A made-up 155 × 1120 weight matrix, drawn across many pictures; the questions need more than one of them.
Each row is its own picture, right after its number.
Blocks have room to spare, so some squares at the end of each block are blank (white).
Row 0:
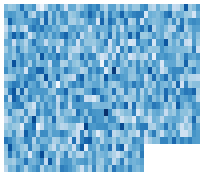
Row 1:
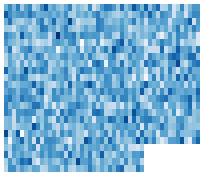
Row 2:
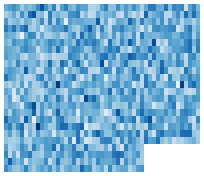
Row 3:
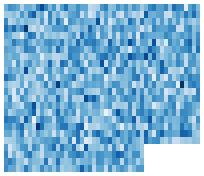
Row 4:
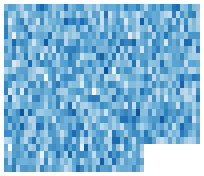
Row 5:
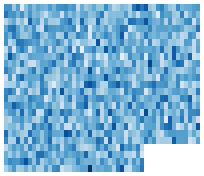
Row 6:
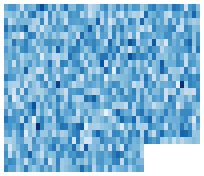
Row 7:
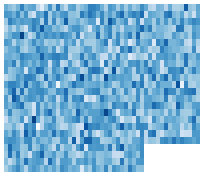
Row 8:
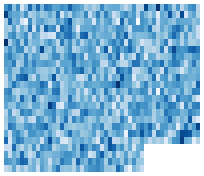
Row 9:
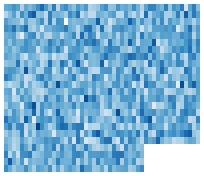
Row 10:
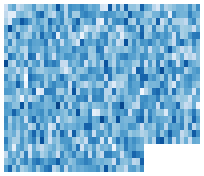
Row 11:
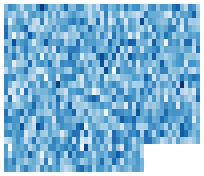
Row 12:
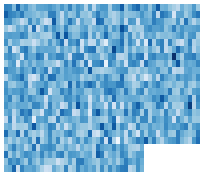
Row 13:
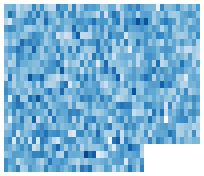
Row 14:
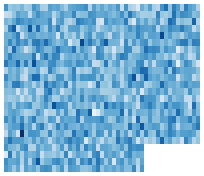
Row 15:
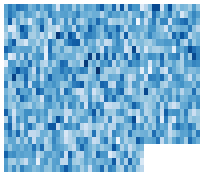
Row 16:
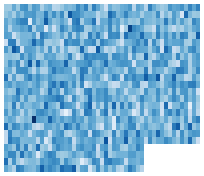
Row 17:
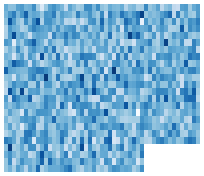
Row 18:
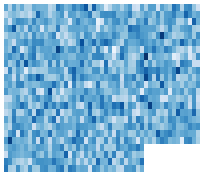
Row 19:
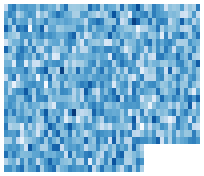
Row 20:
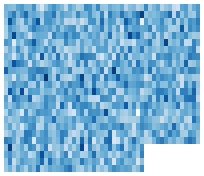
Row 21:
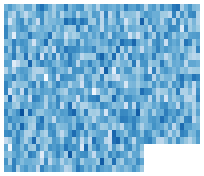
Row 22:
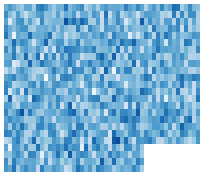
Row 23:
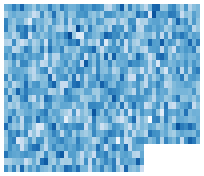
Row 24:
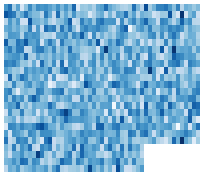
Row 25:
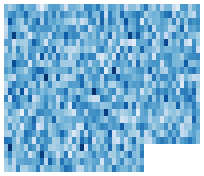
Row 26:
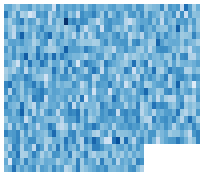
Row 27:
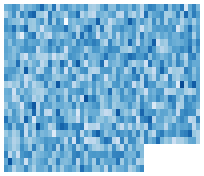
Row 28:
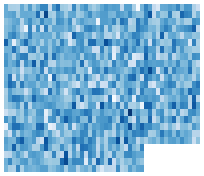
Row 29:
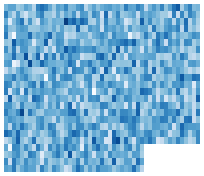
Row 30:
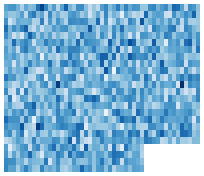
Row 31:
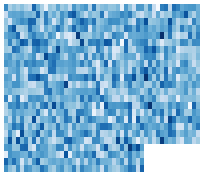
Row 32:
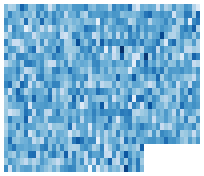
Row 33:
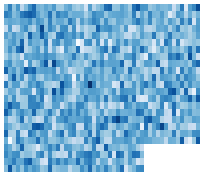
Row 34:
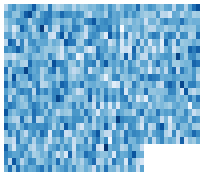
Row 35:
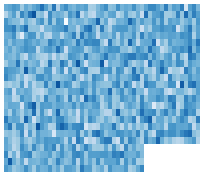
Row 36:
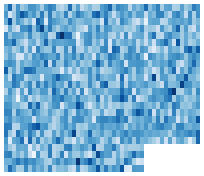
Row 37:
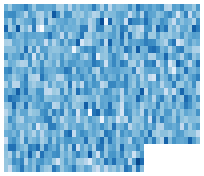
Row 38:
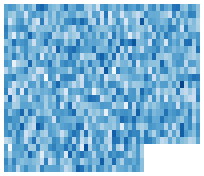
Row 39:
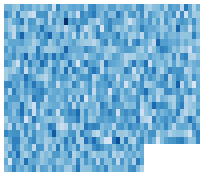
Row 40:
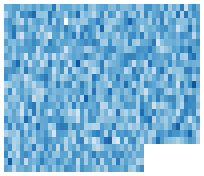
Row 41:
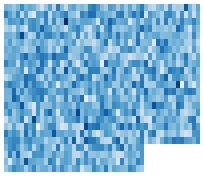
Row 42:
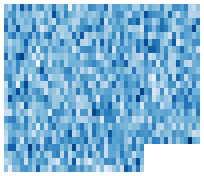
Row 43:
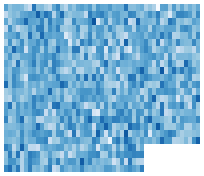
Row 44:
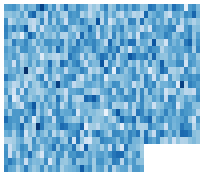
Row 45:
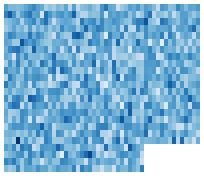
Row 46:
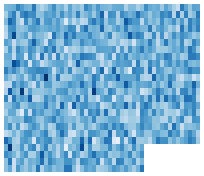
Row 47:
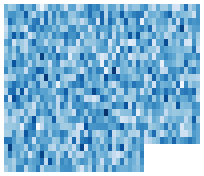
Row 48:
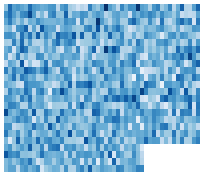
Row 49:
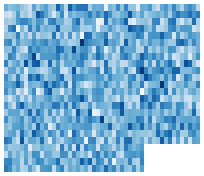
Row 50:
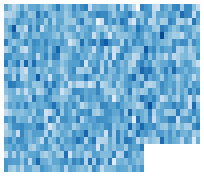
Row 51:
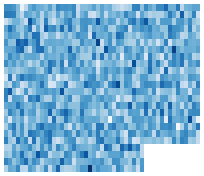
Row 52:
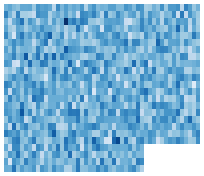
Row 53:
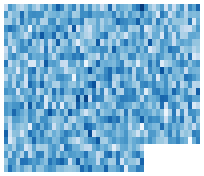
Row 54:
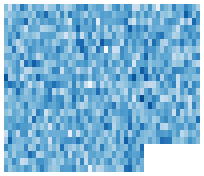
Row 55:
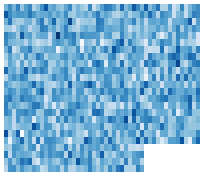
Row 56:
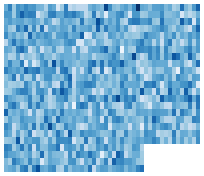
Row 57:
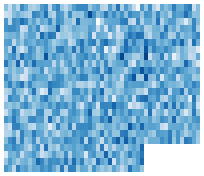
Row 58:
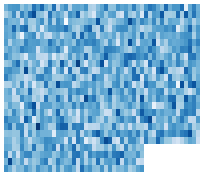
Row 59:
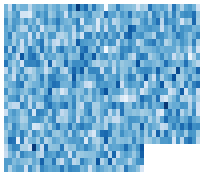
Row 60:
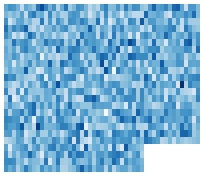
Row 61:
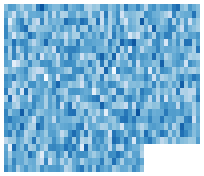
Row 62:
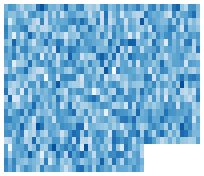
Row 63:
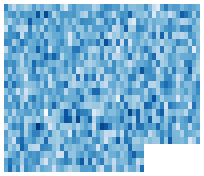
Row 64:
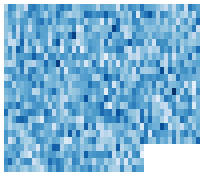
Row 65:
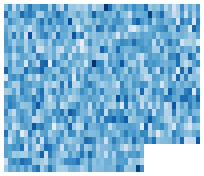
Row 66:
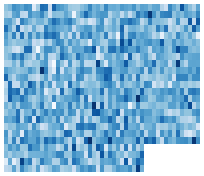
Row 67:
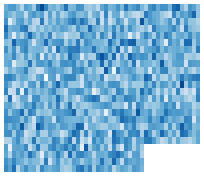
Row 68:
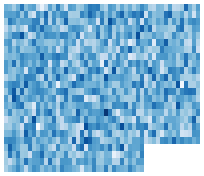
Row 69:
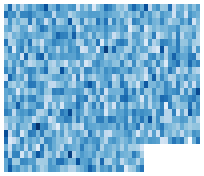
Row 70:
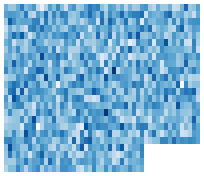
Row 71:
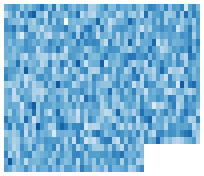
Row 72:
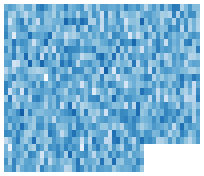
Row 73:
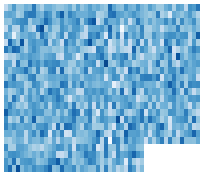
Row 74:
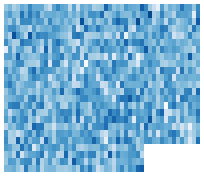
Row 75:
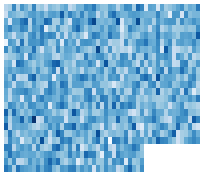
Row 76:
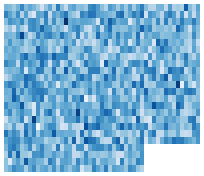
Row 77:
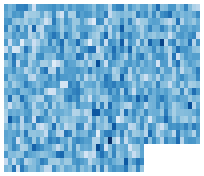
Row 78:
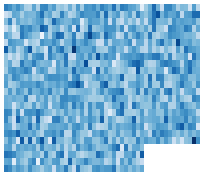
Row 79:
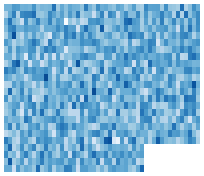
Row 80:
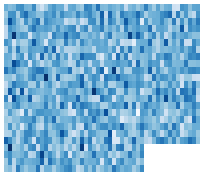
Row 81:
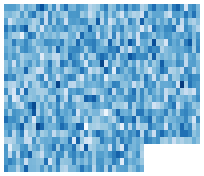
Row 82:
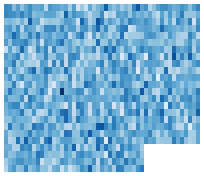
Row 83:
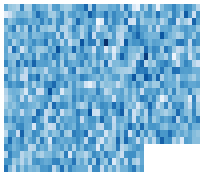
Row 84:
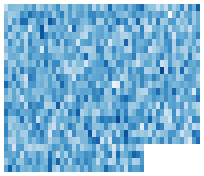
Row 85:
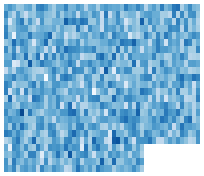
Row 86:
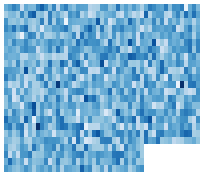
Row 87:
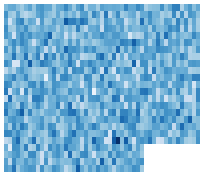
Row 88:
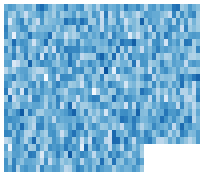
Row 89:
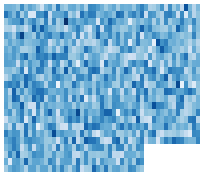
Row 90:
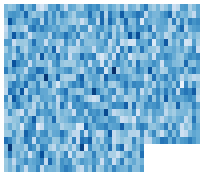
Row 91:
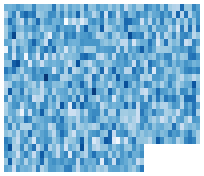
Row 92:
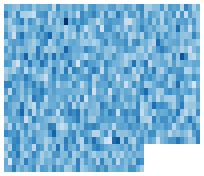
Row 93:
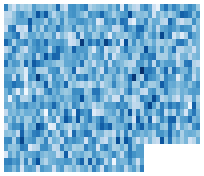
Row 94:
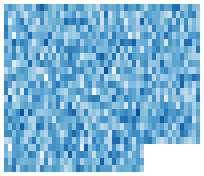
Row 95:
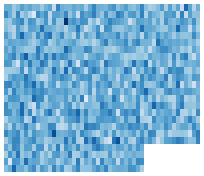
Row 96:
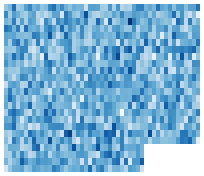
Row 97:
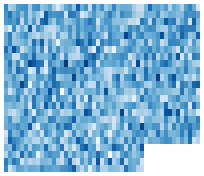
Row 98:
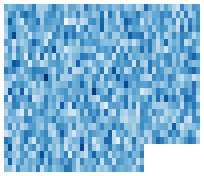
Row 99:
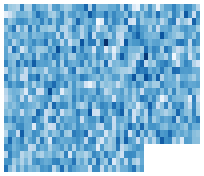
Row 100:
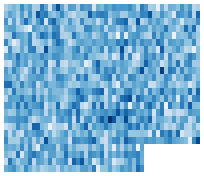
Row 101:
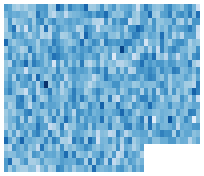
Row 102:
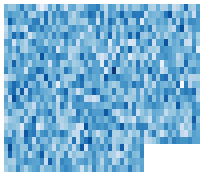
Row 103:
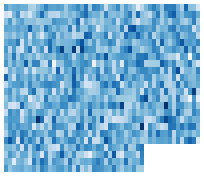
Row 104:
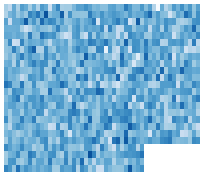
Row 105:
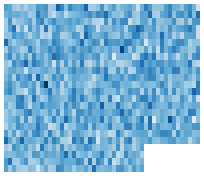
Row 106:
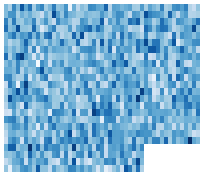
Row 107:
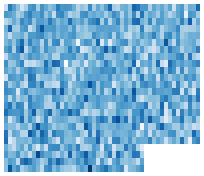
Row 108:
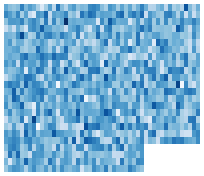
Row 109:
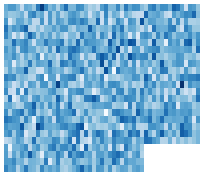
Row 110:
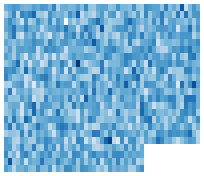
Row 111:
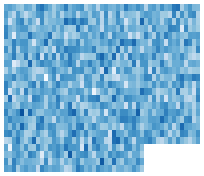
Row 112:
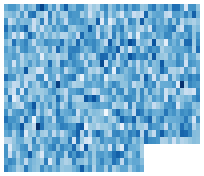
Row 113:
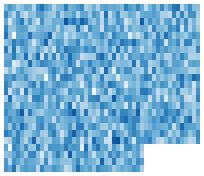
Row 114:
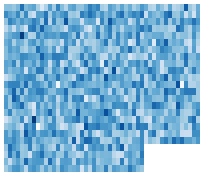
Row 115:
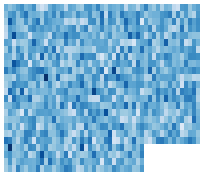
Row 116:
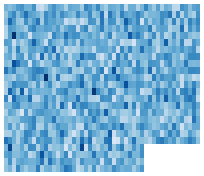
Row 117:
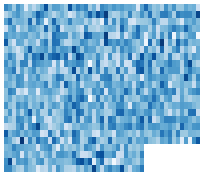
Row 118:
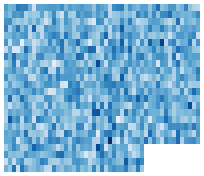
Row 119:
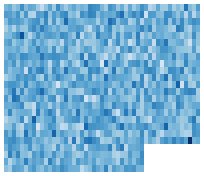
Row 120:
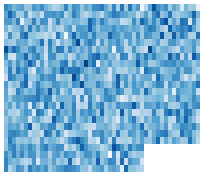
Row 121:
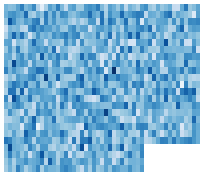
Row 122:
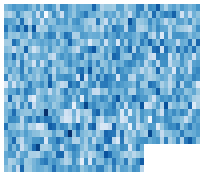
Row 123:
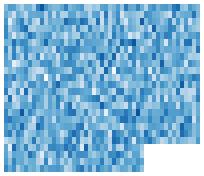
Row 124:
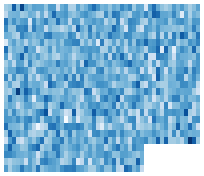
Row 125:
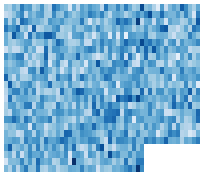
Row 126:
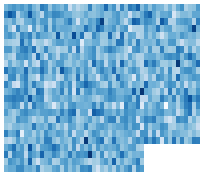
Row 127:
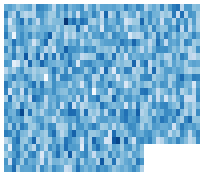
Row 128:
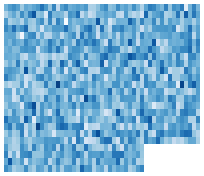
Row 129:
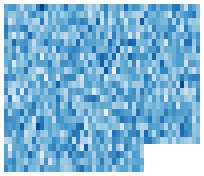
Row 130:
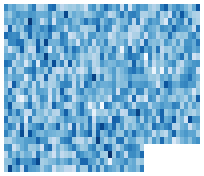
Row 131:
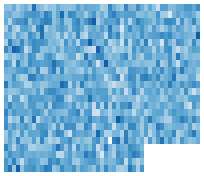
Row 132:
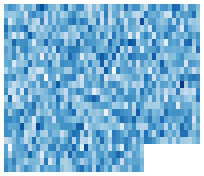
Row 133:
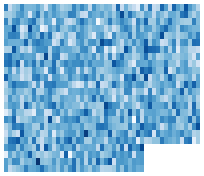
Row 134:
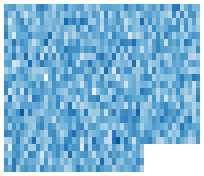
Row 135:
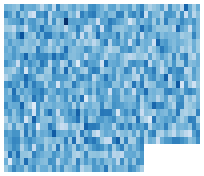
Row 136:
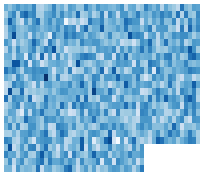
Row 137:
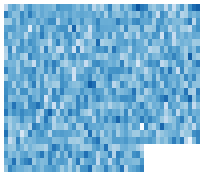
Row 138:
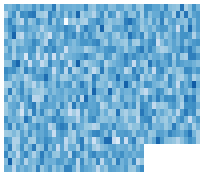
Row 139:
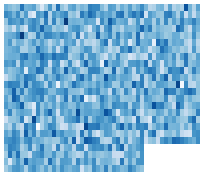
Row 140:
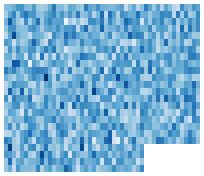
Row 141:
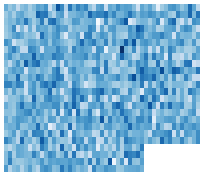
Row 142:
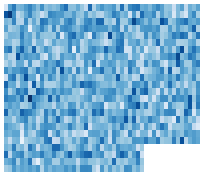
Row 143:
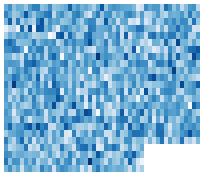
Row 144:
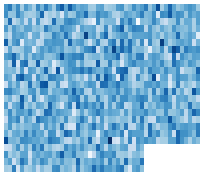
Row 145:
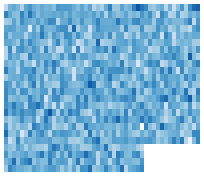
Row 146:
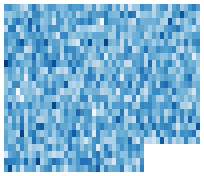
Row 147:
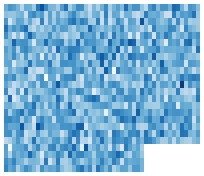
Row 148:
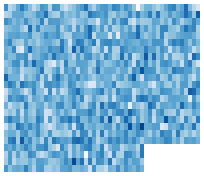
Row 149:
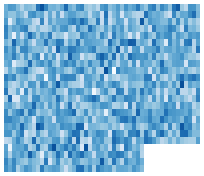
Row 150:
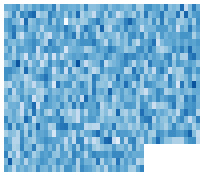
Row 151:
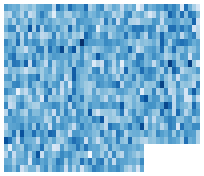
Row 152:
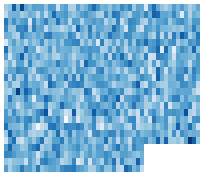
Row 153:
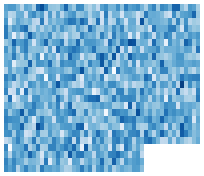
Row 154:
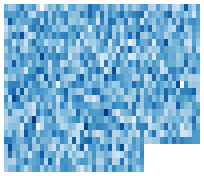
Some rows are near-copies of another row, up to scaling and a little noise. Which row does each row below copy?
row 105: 101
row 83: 99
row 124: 152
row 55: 1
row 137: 145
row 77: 118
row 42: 106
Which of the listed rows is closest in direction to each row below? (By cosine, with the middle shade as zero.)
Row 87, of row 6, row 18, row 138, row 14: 6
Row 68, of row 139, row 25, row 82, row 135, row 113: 139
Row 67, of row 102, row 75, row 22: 22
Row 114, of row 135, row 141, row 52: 135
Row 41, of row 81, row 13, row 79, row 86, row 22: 13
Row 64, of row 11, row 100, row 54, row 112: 100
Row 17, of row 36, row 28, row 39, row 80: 80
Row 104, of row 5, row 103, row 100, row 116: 100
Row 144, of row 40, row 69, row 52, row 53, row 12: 12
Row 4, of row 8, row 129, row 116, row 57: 129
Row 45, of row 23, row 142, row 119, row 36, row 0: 142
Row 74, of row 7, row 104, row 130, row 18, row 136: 104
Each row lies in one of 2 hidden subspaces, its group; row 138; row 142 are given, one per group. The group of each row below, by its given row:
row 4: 138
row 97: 142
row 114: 138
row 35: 138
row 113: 138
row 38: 138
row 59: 142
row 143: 142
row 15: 142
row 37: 142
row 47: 138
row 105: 142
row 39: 138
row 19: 142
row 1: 142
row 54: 142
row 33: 142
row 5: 142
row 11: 138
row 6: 138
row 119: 138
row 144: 142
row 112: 138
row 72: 138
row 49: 142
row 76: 138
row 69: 142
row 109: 138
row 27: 138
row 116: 138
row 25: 138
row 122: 142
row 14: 142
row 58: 138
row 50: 142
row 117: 142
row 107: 142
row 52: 138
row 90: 138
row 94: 138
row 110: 138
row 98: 138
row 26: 138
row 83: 142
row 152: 142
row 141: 142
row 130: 142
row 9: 138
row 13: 142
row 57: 142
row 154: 138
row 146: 142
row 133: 142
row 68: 138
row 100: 142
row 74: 142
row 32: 142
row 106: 142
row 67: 138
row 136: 138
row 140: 138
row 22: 138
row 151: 142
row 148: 142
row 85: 138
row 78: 142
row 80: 138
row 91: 138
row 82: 142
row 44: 138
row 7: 138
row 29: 138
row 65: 142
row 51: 142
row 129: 138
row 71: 138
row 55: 142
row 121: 138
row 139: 138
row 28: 142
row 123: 138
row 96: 142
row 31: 142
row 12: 142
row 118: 142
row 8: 142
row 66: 142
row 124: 142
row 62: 138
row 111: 138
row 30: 138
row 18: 142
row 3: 138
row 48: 142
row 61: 138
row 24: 142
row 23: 142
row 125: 142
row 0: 138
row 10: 142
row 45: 142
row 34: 142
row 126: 142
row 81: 138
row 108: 138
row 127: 138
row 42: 142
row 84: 142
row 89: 138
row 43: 142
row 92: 138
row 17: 138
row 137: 142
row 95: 138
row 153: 138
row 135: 138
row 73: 142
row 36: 142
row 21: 138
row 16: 142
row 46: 138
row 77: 142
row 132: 138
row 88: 138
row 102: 138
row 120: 142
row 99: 142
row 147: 138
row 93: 142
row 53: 142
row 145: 142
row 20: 138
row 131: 142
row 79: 138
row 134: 138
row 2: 138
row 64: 142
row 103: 142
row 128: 138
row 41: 138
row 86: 138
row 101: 142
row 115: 138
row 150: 138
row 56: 142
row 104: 142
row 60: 138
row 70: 138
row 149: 138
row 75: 142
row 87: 138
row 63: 142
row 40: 138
